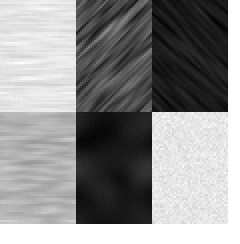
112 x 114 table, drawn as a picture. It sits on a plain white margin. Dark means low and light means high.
The table splits into 2 rows of 3 panels. Panel 1,1: very high, streaked across, faint in contrast. Panel 1,2: low, slanting up to the right. Panel 1,3: very low, slanting down to the right, faint in contrast. Panel 2,1: high, streaked across, faint in contrast. Panel 2,2: very low, smooth, faint in contrast. Panel 2,3: very high, fine-grained, faint in contrast.
